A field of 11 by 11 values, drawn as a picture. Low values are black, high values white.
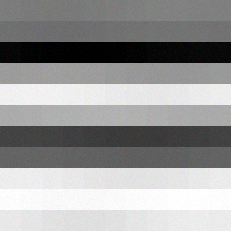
Stripes running across repeat 2 times from top to bottom. Streaks run across, left to right. On average the colour sits 60% of the way up the scale.
